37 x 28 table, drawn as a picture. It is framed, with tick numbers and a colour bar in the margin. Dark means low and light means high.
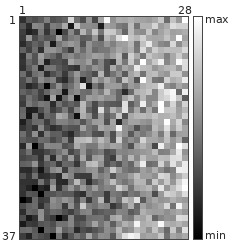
The bottom left is the ninth with the lowest average. No single row or column stands out from its neighbours. There are no regular stripes. The field climbs toward the right. Fine speckle covers the field. On average the colour sits 50% of the way up the scale. The values follow a bell shape.
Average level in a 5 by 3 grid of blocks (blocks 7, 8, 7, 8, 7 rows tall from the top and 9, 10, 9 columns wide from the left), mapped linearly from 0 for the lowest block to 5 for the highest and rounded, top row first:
135
025
034
025
024
